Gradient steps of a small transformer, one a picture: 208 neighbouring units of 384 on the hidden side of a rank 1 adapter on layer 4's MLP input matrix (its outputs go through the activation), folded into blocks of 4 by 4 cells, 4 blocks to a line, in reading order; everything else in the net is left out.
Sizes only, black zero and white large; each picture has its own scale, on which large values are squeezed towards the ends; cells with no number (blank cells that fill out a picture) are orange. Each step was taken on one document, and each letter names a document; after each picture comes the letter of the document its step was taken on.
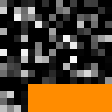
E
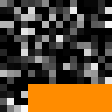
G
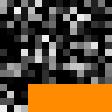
G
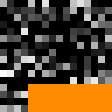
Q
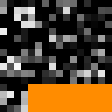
E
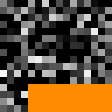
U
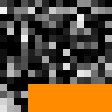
G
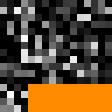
G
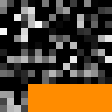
E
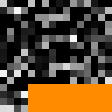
U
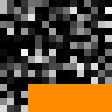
G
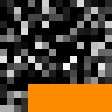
Q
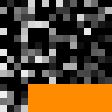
E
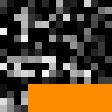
E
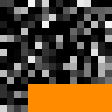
Q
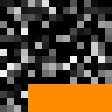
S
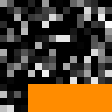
Q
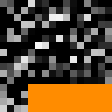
U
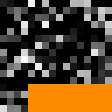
Q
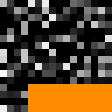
Q
